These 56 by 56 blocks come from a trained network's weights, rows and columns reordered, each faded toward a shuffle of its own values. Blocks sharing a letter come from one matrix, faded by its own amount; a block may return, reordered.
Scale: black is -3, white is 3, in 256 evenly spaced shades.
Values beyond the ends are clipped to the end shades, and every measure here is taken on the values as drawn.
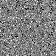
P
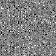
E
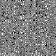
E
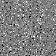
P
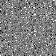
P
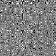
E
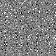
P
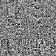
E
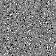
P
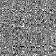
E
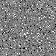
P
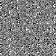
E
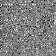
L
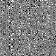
E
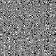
E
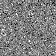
P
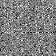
L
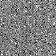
E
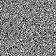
P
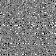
L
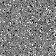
P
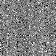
L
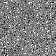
P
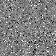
P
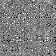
L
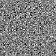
E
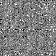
L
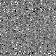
L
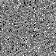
P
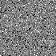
P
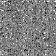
L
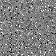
P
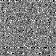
L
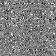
L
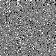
P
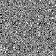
E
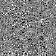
E
